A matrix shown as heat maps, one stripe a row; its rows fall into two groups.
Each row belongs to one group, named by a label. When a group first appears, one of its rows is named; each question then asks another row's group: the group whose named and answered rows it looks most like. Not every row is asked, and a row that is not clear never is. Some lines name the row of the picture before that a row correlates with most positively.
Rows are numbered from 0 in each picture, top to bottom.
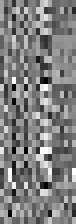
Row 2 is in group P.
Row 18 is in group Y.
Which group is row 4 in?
P
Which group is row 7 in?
Y
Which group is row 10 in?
Y
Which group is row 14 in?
P
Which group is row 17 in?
P
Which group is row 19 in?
P
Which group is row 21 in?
P
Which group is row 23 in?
P
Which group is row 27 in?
P
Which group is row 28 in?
Y
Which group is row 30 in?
Y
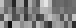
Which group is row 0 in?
P
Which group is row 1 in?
P
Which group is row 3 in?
Y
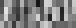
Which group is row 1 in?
Y
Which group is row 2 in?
Y
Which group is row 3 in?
P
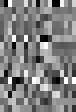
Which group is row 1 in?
P
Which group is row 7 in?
P
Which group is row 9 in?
Y
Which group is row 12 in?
P
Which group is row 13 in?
Y
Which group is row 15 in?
Y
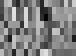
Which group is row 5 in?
Y
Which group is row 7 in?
P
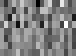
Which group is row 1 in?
P
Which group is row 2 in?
Y
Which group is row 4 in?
Y
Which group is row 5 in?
Y
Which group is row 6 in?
Y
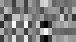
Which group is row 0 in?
P
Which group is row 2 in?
Y
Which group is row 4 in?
P
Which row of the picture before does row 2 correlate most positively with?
5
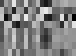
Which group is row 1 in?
P
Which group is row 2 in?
Y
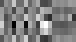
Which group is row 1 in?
P
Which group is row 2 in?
Y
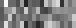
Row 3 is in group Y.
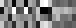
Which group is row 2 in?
Y
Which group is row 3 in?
P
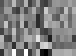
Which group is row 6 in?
P
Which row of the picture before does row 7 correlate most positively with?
1
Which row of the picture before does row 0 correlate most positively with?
1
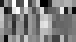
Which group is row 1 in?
Y
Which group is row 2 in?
P
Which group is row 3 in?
P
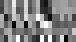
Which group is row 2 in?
Y
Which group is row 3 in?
P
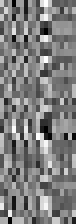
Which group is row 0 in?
P
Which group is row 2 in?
P
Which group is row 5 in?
P
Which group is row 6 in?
Y
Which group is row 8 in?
P
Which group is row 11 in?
P
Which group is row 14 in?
Y
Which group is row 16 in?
Y
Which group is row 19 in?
Y
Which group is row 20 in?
P
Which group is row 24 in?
Y
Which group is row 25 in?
P
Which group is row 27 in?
Y
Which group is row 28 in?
P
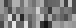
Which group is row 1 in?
Y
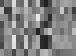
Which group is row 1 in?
Y
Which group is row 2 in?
Y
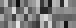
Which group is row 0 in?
Y
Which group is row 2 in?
P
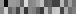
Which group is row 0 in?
Y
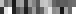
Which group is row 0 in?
P
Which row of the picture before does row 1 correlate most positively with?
1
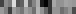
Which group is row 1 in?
Y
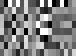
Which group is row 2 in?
P
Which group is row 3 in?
Y
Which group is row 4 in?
P
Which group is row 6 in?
Y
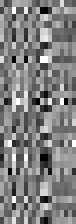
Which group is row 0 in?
Y
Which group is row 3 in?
Y
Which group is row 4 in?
P
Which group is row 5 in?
P
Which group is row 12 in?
Y
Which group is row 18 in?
P
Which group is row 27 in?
P
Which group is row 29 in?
P
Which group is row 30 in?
Y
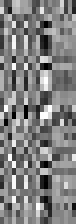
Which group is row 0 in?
Y
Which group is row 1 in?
Y
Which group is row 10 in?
P
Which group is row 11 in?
P
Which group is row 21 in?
P
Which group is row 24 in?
P
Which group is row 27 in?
Y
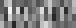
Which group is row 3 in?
P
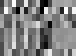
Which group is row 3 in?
Y
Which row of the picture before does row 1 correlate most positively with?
0
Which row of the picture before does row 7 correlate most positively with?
0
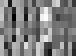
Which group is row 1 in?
P
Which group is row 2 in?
P
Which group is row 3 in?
P
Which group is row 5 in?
P
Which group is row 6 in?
Y
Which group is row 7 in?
Y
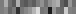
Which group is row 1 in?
Y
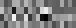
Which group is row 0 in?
Y
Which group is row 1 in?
P
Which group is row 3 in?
Y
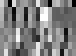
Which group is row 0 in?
Y
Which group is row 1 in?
P
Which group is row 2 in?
P
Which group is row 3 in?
P
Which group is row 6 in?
Y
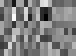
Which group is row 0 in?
P
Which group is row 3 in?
P
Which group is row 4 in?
Y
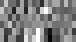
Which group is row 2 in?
Y
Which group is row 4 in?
Y
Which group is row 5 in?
Y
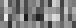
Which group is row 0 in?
Y
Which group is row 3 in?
Y
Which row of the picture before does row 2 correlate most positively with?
0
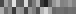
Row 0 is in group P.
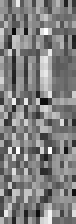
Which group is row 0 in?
Y
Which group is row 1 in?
Y
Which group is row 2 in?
P
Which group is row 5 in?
Y
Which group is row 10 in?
P
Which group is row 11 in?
P
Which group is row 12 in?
P
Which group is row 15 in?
P
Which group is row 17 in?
Y
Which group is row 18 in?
P
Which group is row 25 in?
Y
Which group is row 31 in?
P
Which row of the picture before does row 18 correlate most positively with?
1
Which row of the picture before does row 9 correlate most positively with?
1
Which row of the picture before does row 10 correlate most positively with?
1
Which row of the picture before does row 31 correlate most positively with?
1
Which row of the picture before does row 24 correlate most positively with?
0
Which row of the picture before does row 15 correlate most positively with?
1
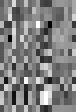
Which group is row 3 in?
Y
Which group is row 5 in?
Y
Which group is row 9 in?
P
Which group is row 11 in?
Y
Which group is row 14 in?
P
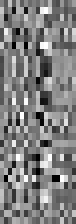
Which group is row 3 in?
Y
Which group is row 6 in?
P
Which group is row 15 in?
Y
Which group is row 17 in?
Y
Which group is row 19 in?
P
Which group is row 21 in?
P
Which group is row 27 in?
P
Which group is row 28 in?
P
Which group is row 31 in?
Y
